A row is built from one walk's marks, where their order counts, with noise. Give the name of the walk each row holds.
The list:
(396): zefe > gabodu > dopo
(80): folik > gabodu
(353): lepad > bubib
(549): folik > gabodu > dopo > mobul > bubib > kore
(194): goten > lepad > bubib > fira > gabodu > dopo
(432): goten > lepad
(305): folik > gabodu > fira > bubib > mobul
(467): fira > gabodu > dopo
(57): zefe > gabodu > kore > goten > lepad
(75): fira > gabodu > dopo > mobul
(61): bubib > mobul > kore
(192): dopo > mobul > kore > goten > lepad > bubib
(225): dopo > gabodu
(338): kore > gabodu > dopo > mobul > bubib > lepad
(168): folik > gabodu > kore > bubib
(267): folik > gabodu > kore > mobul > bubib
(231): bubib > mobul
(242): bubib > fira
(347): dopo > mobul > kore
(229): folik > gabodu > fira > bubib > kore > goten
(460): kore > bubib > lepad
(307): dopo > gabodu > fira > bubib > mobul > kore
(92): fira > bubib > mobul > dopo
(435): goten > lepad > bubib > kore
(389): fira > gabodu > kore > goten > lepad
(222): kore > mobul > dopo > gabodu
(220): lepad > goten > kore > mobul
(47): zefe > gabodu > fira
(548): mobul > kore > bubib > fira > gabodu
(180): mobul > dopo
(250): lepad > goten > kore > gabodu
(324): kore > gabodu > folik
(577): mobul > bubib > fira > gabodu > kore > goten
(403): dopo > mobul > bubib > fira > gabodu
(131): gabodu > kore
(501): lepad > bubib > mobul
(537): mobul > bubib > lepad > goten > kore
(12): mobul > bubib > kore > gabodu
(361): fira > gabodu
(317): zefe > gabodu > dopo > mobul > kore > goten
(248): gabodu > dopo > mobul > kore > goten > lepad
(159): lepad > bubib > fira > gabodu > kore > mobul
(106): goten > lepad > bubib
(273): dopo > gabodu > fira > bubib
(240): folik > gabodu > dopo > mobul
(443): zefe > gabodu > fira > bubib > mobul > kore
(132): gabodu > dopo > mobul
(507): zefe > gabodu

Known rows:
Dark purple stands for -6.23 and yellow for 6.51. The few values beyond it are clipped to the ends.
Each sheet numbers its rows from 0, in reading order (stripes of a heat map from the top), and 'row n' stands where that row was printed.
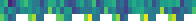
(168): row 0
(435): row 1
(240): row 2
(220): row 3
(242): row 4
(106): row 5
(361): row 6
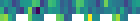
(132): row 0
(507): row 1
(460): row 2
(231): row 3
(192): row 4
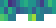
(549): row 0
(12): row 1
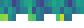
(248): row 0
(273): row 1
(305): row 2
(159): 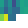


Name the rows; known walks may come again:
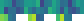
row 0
(467)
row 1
(389)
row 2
(92)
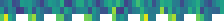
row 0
(180)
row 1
(403)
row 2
(267)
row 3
(222)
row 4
(396)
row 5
(106)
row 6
(194)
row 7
(273)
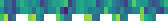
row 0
(242)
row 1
(248)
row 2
(47)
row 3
(250)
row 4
(61)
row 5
(225)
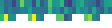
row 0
(231)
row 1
(501)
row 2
(229)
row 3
(192)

